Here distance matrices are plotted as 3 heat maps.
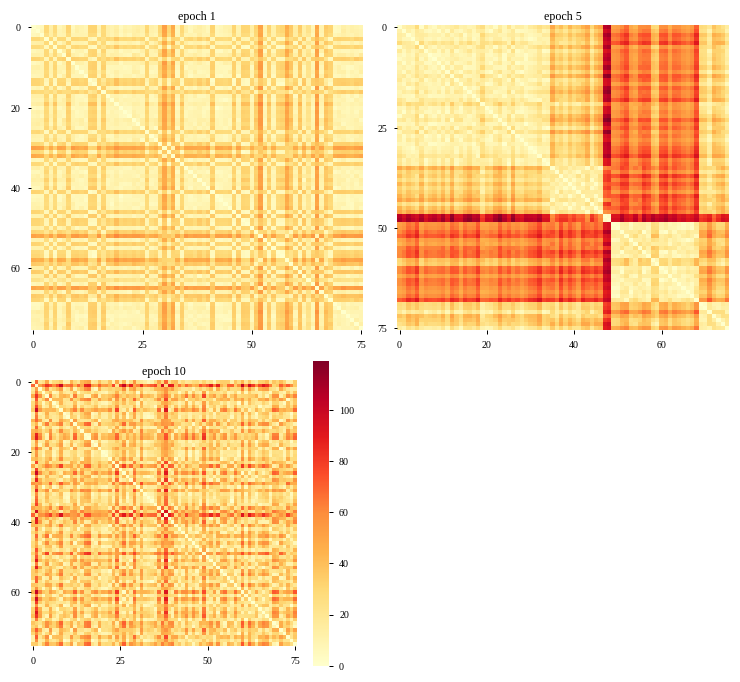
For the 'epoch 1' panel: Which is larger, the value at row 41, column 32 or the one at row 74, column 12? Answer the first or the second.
the first
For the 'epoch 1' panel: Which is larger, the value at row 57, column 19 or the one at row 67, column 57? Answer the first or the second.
the first
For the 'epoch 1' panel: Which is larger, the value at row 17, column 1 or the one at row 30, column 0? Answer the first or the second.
the second
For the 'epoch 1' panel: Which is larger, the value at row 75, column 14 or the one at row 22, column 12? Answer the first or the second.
the first
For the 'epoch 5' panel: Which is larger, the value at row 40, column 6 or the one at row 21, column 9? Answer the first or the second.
the first
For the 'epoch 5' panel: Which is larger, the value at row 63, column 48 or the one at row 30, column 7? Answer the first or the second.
the first
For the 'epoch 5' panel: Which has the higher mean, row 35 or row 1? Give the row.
35
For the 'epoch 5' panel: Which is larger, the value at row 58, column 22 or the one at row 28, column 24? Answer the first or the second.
the first
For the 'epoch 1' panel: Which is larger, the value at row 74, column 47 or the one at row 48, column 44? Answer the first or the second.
the second
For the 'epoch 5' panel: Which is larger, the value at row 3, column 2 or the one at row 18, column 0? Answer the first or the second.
the second
